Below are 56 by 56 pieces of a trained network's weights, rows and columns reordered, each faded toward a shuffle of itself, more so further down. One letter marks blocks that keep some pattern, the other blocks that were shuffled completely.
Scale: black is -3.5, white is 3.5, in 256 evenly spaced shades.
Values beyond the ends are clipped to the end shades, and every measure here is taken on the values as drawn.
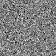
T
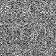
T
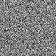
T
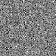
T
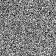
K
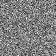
K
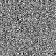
T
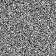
K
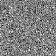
T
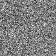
K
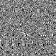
T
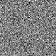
T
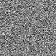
T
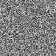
T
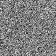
K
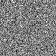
T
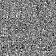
T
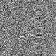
T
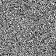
K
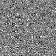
T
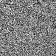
K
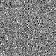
T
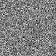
T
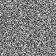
T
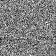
K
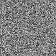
T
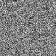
T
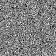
K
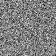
K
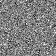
K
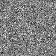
T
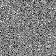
T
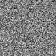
T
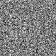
T
